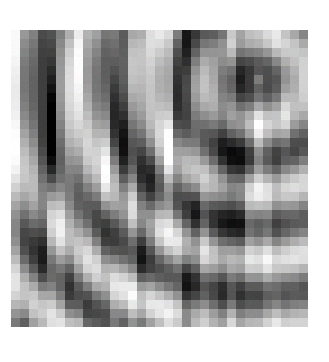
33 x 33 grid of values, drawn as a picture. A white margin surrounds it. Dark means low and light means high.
Rings: centred on the top right. Ninth with the lowest average: middle right. Mirror symmetry: none.
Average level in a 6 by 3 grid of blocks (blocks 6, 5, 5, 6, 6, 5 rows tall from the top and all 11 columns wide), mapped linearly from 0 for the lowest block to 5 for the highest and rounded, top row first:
334 / 324 / 420 / 323 / 324 / 352
